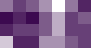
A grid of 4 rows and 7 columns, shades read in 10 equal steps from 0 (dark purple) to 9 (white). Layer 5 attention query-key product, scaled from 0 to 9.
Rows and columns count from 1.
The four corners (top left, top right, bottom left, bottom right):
4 1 7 2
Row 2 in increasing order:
0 0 1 2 3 3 6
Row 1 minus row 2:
4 1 3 2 3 2 -2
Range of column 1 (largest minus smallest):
7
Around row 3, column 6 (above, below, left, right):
2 3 6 2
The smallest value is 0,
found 2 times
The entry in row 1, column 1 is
4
